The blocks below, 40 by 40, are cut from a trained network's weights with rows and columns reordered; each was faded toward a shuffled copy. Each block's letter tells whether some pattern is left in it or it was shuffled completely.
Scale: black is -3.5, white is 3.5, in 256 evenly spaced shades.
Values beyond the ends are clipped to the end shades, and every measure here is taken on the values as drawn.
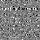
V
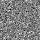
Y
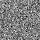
Y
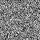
Y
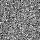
Y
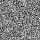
Y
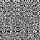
V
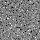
Y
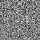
V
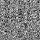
V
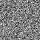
Y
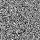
Y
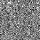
V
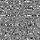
V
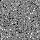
Y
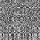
V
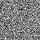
Y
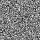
Y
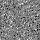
Y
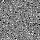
Y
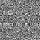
V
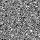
Y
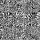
V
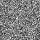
Y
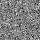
Y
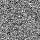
Y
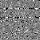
V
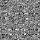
V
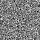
Y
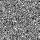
Y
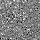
Y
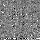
V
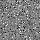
Y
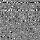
V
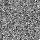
Y
